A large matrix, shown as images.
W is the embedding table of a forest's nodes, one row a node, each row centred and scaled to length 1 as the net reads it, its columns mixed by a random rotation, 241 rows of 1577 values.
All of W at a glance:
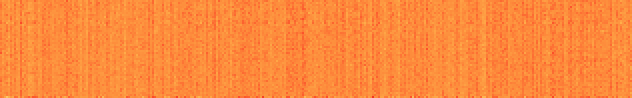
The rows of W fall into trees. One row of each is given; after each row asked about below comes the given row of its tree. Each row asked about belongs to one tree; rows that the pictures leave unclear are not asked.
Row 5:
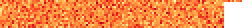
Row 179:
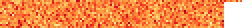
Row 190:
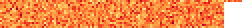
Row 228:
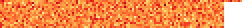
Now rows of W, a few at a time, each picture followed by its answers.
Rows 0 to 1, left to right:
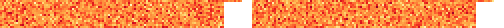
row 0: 228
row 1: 228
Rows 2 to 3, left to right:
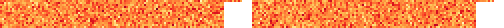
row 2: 228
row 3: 179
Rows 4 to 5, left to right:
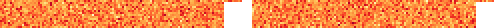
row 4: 190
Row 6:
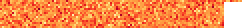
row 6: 179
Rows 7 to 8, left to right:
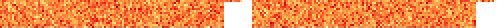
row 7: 228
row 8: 179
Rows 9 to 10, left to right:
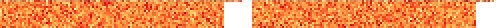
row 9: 5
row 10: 179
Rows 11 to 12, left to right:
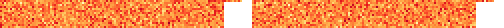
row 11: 228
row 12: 228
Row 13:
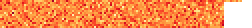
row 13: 179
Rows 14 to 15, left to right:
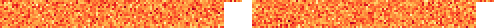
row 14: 228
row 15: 5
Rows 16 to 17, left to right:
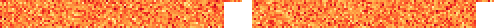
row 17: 179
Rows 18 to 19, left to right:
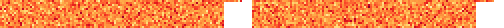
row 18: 179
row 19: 228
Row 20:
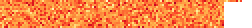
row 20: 179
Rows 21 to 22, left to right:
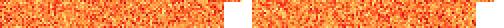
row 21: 228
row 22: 179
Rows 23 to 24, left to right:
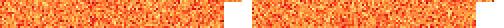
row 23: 228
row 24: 179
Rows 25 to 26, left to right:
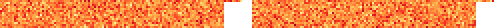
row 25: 228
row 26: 179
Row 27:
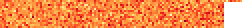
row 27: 190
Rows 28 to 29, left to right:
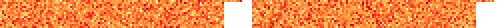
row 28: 5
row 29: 179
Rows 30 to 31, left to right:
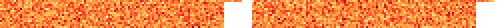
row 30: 190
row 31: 228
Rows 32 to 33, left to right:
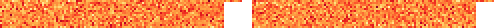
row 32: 190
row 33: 228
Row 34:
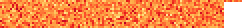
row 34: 190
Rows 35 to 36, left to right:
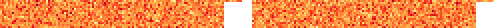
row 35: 5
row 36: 190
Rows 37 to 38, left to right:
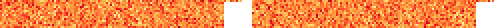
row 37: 179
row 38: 179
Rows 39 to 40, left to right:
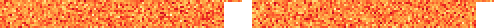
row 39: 190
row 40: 179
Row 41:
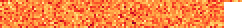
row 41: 228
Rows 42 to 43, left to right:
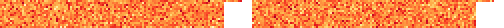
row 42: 190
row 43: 179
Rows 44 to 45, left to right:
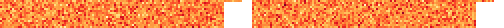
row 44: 190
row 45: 179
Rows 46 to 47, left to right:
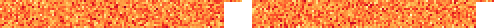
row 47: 5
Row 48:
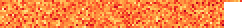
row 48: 179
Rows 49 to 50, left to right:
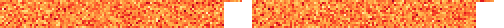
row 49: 179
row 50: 190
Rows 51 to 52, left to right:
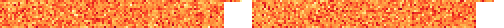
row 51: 228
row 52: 190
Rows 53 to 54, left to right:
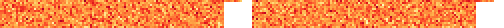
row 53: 228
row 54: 228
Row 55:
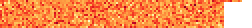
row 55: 228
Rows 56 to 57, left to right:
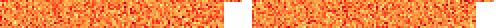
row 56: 228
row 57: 228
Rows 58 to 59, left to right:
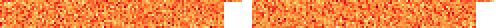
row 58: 228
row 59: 228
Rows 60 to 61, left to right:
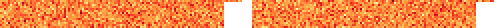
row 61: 190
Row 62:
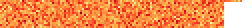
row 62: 179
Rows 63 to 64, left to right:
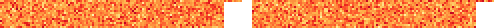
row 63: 190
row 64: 228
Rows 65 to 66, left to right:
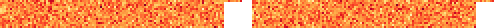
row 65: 5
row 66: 5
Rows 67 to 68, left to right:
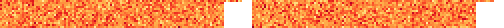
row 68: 190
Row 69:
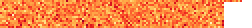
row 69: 179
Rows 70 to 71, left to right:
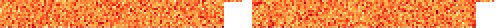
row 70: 5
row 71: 179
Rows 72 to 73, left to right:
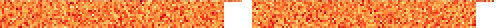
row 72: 190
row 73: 179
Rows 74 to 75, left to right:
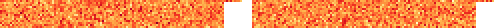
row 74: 228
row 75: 228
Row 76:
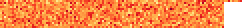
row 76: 5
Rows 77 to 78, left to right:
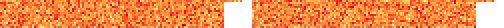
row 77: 179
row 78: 5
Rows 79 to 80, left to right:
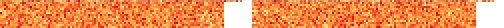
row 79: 179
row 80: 179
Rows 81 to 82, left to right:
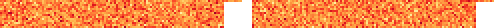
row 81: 228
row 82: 228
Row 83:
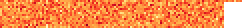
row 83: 5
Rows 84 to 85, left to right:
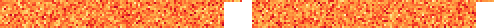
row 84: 179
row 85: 190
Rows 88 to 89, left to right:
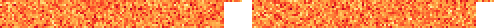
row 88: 228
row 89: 179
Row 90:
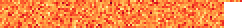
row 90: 179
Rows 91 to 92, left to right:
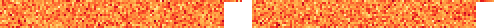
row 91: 179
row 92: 190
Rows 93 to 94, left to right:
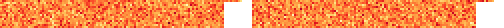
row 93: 228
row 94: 228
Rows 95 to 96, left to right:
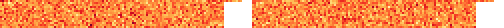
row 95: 228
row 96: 228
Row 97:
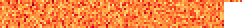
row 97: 179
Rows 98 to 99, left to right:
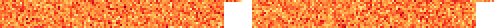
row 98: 228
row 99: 179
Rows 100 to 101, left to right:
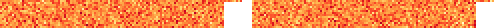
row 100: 179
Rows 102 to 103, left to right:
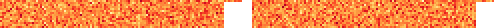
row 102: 190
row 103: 179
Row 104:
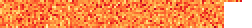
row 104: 5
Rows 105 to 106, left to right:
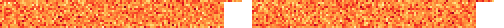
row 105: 228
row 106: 228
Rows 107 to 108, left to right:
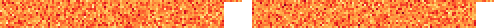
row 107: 179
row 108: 179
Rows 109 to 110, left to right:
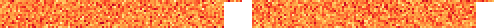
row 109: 5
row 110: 228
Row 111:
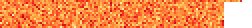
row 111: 179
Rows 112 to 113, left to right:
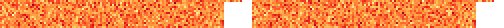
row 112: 179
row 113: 179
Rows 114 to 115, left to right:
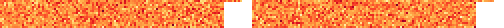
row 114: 228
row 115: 5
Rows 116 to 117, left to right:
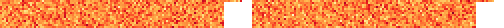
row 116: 179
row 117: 228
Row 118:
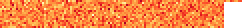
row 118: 190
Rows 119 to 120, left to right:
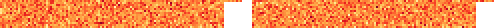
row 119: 5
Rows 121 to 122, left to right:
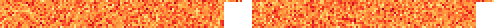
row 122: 228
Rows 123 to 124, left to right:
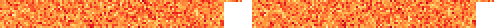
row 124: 179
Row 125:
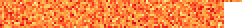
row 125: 228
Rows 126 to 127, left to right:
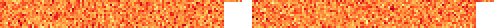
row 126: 179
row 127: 228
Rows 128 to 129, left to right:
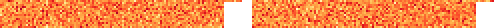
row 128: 5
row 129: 190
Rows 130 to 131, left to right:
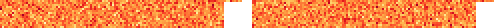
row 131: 228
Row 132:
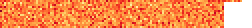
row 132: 228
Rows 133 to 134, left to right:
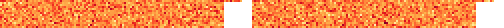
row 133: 228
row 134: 228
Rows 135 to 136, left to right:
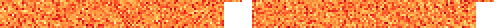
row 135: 179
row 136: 228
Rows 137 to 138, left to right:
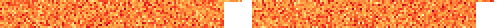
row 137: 179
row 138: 190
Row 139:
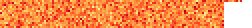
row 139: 179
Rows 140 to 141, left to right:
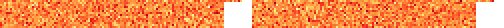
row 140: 228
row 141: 190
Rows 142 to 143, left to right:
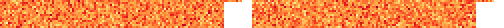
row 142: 179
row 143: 228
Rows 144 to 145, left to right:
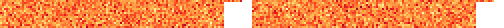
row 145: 228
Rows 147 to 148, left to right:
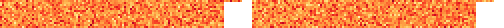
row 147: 228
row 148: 190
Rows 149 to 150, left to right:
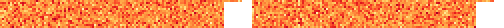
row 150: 5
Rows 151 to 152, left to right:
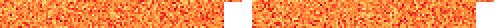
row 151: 190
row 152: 190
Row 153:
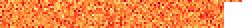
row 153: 190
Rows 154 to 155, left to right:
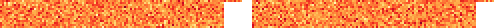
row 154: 228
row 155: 228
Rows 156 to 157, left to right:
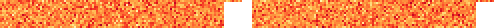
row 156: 179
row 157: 190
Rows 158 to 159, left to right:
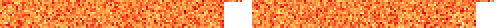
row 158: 179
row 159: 179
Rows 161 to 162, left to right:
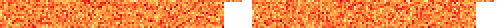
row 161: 5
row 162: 5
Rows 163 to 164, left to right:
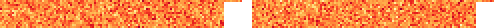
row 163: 179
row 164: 190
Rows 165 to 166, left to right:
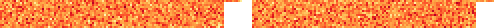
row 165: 228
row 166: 190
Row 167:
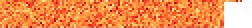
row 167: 179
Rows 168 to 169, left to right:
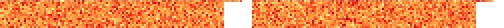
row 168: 179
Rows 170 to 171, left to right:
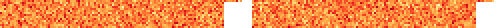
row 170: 179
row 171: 228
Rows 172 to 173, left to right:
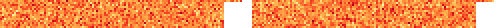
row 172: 179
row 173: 228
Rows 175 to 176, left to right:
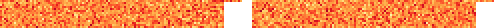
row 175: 228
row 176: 190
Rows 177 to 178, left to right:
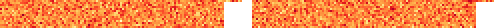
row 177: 179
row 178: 228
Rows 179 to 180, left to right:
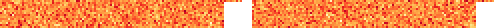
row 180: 228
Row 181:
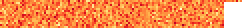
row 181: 179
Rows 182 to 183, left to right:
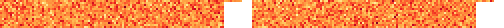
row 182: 228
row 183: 190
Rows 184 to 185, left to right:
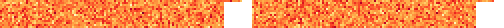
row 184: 228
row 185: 5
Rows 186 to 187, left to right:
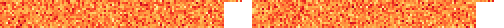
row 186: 179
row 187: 5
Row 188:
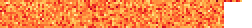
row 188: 228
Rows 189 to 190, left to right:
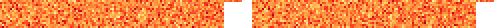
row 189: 190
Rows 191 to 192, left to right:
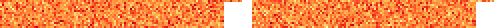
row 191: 228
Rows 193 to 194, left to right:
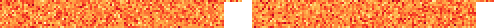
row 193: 179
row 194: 190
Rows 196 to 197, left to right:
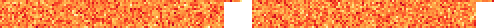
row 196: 228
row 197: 179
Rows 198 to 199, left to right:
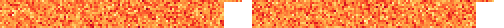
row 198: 179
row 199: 228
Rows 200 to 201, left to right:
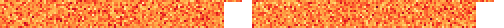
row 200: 190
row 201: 228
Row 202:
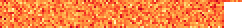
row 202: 228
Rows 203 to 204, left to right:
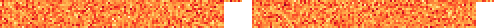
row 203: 228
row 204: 179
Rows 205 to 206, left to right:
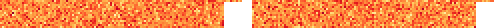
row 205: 179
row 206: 5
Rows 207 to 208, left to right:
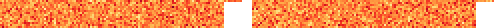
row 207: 190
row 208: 179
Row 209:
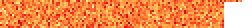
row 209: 179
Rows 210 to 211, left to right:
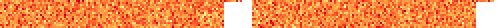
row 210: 179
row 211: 179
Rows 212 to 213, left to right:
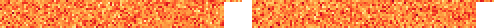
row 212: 179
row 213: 190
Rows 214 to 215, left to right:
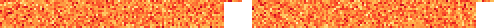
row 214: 228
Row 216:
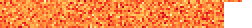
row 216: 190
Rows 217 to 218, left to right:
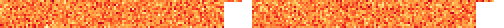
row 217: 5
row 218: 228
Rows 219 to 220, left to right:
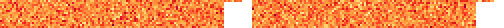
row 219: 190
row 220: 179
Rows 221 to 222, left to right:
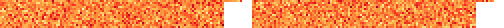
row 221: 179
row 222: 228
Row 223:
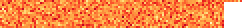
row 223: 179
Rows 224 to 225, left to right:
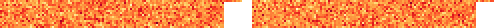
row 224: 228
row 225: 190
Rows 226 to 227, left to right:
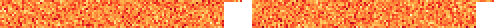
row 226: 179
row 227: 5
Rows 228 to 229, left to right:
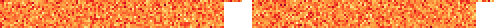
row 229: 179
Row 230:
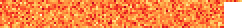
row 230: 228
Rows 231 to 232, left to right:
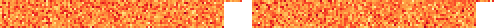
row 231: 5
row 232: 179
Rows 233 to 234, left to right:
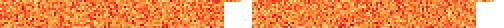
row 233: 228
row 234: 179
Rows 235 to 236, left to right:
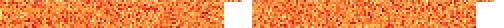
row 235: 5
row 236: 5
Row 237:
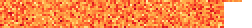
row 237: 228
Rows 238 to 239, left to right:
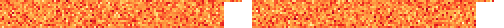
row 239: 179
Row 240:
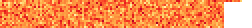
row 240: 228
